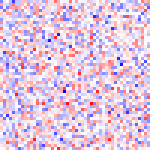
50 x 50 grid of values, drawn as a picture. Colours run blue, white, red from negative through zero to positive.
Histogram: bell-shaped. Grain: fine. Odd rows or columns: none. Average level on the scale: 50%. Mirror symmetry: none. Slope: none.
